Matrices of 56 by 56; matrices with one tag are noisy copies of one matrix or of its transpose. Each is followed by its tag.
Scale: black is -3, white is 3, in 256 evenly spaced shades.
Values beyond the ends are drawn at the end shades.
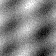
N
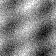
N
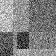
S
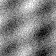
N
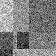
S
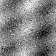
N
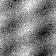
N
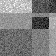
S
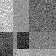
S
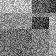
S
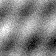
N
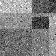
S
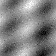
N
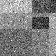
S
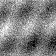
N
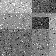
S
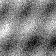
N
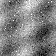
N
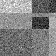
S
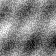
N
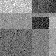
S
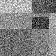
S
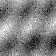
N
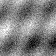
N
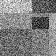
S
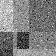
S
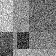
S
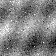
N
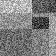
S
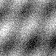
N
